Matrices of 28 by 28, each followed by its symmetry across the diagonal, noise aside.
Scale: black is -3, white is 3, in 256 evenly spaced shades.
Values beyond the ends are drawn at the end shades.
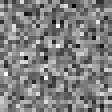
antisymmetric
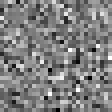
antisymmetric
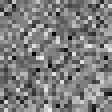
symmetric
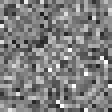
symmetric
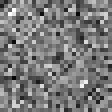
symmetric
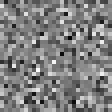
antisymmetric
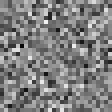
antisymmetric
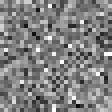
symmetric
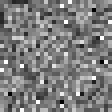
symmetric
